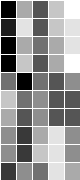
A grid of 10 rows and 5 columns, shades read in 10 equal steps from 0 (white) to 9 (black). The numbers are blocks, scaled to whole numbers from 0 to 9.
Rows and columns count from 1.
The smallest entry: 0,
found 2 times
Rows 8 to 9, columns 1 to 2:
4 7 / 4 7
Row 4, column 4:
3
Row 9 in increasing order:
1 2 4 4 7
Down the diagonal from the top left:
9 1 5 3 4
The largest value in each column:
9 9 6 6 6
